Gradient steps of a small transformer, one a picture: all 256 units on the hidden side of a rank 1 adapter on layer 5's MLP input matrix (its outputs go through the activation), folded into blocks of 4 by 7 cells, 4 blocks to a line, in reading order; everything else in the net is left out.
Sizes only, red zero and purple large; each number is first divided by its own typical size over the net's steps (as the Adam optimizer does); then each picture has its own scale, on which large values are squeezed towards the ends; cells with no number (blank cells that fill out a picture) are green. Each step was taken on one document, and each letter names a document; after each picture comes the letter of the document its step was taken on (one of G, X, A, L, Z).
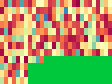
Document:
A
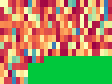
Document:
A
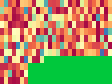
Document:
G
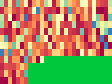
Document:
G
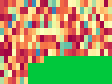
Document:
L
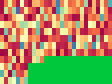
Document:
A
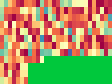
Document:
G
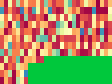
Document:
G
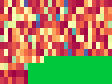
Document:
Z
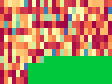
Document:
Z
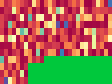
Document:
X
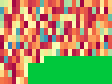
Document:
G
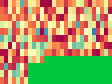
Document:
A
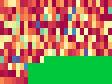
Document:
Z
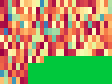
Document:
A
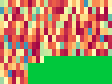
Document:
G
